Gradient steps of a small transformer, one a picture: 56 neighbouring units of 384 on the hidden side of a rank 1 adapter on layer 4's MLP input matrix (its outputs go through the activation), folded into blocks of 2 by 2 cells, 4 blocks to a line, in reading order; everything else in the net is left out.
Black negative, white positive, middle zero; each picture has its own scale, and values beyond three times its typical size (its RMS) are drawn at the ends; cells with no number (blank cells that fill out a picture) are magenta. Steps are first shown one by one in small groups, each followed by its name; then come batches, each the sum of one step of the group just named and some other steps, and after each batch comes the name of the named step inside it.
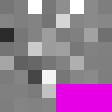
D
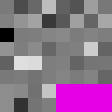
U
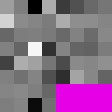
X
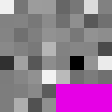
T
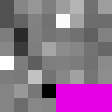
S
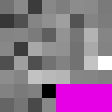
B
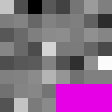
T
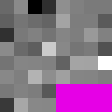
B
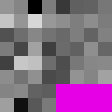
X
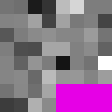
D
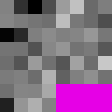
D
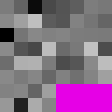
U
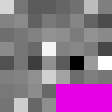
T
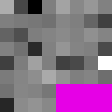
T
